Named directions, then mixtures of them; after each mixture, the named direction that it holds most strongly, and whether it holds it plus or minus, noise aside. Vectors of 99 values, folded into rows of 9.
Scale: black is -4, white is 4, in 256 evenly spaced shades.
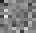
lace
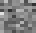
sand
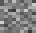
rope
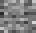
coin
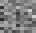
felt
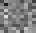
lace, plus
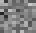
sand, minus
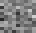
felt, plus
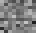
coin, minus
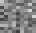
felt, plus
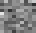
sand, plus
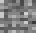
coin, minus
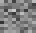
rope, minus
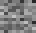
coin, minus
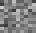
rope, plus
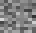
felt, minus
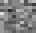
sand, plus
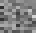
felt, plus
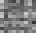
coin, minus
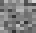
sand, plus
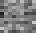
coin, plus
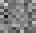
lace, minus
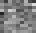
sand, minus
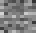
coin, minus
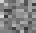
lace, minus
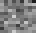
sand, minus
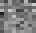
sand, minus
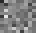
lace, plus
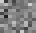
lace, minus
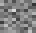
rope, minus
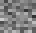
felt, minus
